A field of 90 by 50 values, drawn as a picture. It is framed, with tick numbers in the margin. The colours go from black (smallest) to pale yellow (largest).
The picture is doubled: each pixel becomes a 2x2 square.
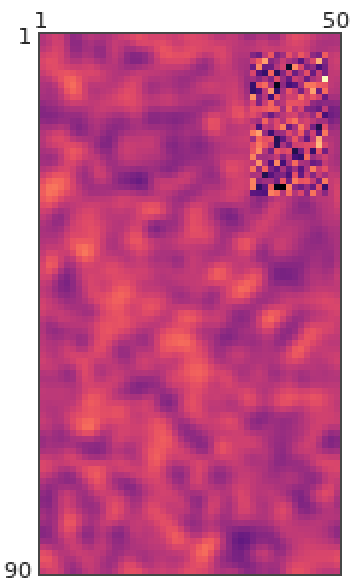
In the top right lies a patch that is rougher than the rest. A few values lie far out on both sides of the bulk. There are no regular stripes. No overall slope runs across the table. The texture is blotchy. Values change most from cell to cell in the top right.
